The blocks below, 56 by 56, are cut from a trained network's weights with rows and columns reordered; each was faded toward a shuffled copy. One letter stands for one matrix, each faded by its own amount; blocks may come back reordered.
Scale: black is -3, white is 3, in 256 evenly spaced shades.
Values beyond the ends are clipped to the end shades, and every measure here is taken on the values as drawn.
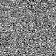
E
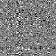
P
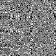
P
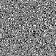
E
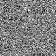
E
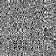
P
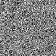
E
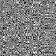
P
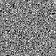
E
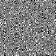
P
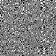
P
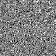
E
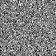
E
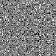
P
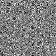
E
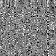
P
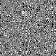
P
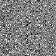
P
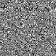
E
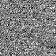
E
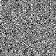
E
